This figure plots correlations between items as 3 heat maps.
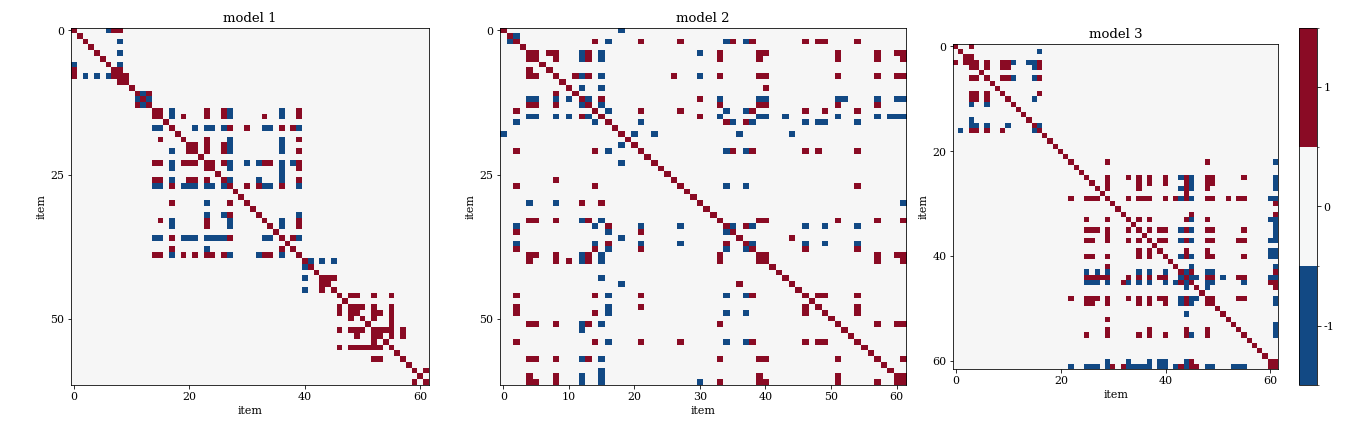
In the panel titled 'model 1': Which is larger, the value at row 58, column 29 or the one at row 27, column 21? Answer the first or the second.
the first
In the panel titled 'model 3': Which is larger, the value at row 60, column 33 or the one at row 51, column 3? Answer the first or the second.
the second
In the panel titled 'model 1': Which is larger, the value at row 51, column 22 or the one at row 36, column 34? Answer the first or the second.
the first
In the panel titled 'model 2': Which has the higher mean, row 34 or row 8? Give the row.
8
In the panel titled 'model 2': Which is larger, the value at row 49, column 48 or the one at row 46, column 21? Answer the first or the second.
the second
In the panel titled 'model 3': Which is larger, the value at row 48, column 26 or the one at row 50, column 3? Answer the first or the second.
the first
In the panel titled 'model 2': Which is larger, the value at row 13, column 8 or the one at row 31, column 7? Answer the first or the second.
the first
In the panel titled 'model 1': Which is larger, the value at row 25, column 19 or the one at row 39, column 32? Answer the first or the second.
the first
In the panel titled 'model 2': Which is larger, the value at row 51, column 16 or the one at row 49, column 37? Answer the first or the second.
the first
